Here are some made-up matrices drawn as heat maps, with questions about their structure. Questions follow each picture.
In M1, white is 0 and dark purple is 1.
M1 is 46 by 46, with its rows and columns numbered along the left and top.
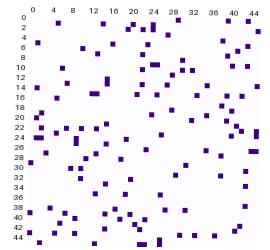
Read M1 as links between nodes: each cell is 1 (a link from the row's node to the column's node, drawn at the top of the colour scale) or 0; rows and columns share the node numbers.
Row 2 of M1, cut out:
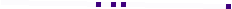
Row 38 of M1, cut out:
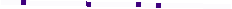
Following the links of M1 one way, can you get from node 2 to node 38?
yes
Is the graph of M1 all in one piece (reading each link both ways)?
no
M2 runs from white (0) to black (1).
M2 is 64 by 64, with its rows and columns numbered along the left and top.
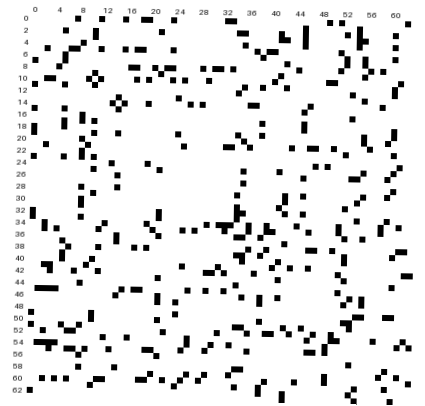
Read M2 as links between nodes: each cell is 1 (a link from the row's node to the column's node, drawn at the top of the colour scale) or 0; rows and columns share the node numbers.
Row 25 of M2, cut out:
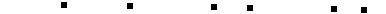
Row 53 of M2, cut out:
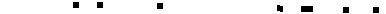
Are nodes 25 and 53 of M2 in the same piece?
yes
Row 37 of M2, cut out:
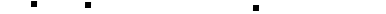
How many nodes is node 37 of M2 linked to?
3
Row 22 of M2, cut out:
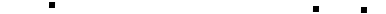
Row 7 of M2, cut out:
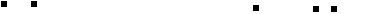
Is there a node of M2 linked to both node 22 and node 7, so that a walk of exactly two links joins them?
yes
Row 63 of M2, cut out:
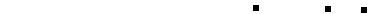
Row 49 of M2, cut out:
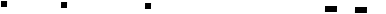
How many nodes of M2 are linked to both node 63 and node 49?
2
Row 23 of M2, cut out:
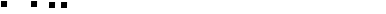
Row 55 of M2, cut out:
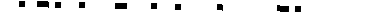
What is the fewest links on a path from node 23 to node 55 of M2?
3
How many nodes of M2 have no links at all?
1
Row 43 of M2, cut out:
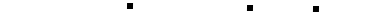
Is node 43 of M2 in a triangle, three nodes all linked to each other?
no
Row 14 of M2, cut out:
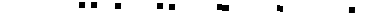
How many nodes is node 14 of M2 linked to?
9
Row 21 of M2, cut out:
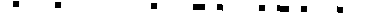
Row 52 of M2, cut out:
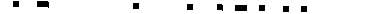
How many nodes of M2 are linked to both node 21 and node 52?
5
